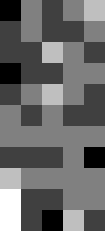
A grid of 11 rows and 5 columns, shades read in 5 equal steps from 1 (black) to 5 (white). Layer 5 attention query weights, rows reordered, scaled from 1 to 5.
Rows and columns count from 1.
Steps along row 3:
same up down down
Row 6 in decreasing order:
3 3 2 2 2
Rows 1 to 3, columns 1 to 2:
1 3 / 2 3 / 2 2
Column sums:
30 27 28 32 28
